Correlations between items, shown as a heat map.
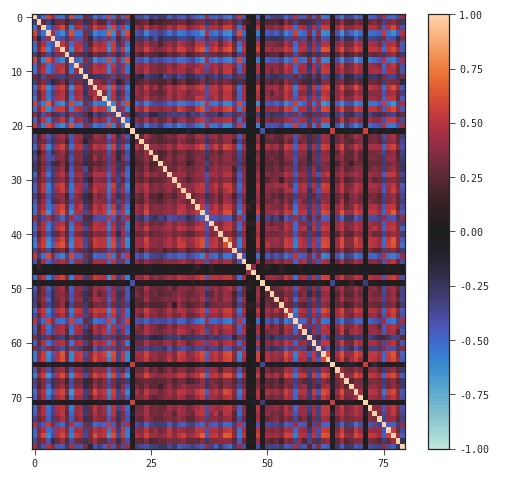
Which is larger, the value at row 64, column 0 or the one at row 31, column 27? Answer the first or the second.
the second
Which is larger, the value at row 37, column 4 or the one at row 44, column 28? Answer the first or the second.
the first
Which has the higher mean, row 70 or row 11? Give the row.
70
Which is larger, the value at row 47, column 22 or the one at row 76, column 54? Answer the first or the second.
the second
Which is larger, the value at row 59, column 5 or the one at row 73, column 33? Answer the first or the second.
the second
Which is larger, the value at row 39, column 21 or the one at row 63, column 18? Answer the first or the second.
the first
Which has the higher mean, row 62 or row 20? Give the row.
62
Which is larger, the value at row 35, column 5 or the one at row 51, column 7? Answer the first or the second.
the first
